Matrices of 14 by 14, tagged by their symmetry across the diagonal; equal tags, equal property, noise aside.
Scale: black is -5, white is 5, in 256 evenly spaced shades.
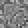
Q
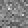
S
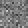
S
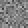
Q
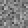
S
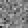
S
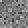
Q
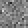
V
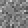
Q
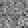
S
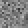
S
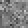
V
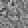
V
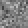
V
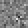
V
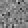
S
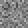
Q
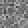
Q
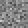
S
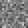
S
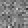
V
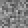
V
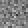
V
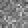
Q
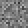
Q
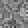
V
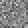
Q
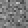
S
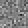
V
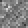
Q
